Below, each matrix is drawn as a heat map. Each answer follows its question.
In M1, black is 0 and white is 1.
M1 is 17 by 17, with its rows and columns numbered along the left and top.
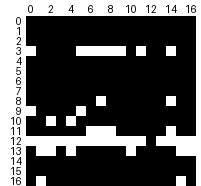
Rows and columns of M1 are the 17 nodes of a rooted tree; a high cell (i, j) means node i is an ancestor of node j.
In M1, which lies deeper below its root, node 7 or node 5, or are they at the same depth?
node 7
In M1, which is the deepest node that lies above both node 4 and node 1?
13
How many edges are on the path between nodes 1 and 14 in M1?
7
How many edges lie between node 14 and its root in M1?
4
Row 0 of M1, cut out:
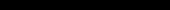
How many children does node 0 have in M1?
0
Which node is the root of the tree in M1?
12
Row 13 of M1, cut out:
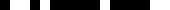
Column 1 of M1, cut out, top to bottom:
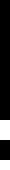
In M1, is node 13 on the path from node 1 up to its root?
yes
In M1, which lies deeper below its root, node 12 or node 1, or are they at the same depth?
node 1
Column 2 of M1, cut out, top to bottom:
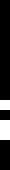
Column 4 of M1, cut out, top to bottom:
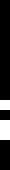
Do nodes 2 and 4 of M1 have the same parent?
yes
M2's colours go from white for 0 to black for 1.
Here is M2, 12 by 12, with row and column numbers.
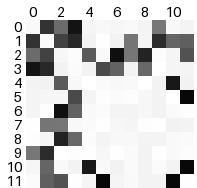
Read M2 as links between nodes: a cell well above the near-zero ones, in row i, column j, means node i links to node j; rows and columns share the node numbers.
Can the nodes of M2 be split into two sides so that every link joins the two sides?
no
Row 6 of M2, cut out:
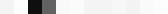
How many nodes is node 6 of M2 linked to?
2
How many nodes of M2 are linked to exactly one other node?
0
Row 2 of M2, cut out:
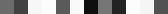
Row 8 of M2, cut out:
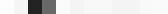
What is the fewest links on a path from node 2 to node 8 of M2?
1
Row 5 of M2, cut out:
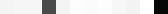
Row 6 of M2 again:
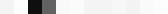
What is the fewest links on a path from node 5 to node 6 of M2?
2
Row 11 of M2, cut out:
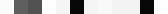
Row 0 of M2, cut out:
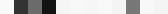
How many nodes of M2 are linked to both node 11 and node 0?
2
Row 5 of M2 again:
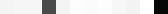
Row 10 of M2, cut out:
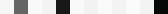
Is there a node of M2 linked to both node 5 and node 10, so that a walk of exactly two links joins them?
yes
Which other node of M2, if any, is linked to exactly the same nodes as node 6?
node 8
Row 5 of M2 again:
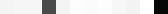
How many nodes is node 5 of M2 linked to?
2
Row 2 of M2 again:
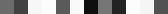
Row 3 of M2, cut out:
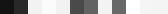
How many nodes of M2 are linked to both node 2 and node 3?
4
